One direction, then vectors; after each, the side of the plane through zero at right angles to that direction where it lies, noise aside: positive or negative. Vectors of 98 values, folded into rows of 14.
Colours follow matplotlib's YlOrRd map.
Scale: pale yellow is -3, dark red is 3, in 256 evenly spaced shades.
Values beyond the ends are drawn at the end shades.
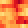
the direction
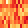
positive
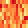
positive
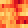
positive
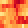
positive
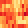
negative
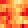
negative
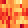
negative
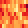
negative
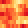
negative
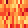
negative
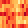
negative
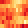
negative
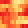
negative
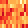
negative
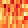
positive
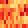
negative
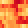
positive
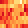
negative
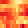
negative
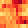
positive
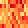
positive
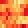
negative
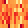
negative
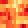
negative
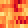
positive
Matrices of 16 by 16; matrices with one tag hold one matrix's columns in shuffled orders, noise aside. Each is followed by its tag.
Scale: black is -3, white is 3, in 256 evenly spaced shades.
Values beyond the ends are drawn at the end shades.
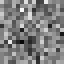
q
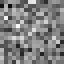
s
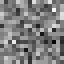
q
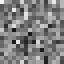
q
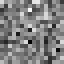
q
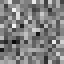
q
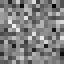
s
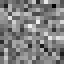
s
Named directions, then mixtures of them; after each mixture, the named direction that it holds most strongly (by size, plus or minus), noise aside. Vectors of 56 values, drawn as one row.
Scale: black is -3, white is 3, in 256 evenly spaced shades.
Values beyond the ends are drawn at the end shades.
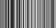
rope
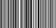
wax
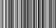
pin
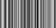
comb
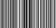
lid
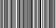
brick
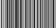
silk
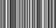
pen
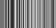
rope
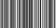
brick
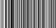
pin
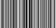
lid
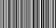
brick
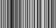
pen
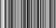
comb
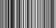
rope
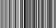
rope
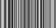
comb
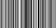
wax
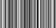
comb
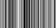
lid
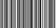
brick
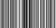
lid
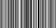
wax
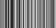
rope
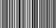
wax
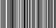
pen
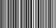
wax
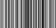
pin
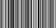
wax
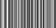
comb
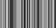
pen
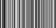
silk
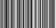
brick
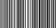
lid
